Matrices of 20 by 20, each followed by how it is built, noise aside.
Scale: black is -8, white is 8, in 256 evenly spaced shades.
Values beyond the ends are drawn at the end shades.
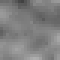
smooth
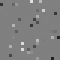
sparse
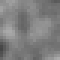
smooth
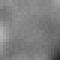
smooth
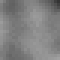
smooth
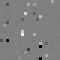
sparse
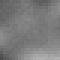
smooth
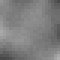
smooth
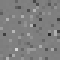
sparse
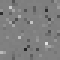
sparse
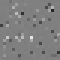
sparse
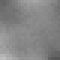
smooth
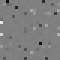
sparse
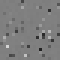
sparse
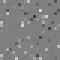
sparse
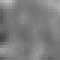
smooth
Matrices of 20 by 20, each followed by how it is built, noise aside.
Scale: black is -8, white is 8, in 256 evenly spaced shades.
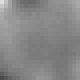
smooth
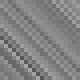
Toeplitz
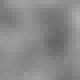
smooth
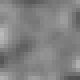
smooth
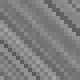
Toeplitz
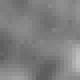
smooth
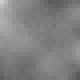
smooth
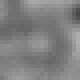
smooth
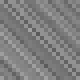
Toeplitz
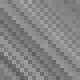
Toeplitz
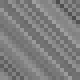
Toeplitz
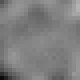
smooth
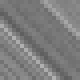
Toeplitz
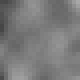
smooth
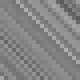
Toeplitz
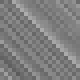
Toeplitz
